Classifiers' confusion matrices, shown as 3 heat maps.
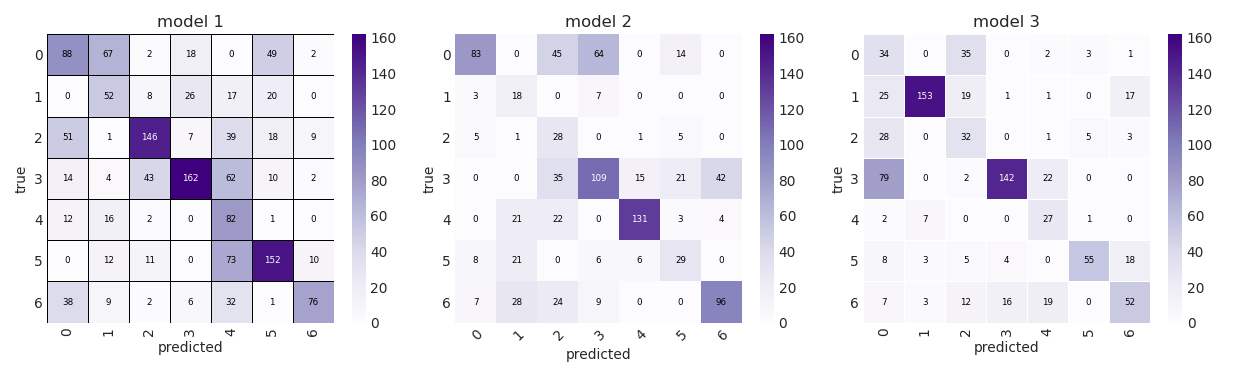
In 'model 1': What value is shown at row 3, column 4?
62
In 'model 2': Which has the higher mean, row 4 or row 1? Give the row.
4
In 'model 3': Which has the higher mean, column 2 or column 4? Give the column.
2
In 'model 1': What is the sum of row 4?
113
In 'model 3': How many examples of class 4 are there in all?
37
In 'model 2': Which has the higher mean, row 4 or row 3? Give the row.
3
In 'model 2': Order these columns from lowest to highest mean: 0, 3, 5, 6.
5, 0, 6, 3
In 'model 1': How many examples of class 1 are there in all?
123
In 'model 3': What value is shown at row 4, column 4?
27
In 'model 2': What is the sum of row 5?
70
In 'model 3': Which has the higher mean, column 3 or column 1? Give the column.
1
